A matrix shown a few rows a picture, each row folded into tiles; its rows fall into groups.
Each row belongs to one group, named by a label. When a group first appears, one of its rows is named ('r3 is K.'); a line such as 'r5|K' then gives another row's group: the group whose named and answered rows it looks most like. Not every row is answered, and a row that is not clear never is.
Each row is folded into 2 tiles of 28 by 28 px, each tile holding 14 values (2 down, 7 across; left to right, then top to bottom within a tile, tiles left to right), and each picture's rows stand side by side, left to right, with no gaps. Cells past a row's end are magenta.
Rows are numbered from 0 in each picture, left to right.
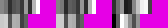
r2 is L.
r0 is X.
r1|X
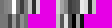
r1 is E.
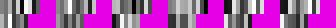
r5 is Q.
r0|E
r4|Q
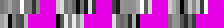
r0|Q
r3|E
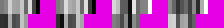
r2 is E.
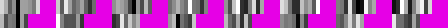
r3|Q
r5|E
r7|Q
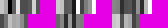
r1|E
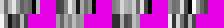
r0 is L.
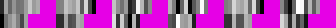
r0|L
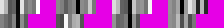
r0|E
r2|E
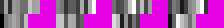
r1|X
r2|Q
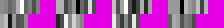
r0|Q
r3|E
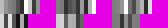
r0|E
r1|X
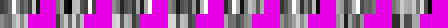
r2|X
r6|Q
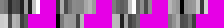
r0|X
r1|L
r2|Q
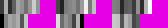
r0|L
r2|X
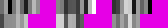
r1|X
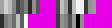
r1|L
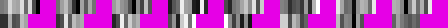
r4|Q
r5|X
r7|E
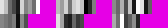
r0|E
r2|E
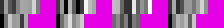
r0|L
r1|L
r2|E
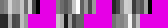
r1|Q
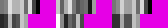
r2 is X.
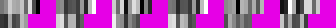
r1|X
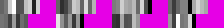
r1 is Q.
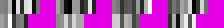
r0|E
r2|X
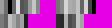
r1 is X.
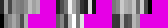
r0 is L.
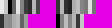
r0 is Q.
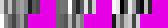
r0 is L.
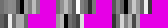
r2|L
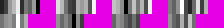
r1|E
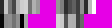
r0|L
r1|X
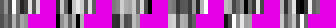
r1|L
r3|X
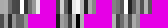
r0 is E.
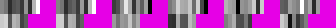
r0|X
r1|X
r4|E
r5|Q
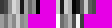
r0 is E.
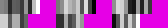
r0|X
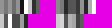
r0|E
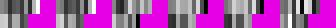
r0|X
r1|X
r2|Q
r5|E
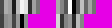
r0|L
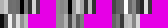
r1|L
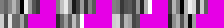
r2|X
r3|L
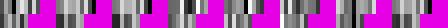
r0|L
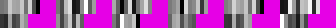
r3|E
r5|Q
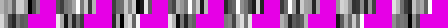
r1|Q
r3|Q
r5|Q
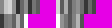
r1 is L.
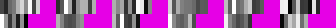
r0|Q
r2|E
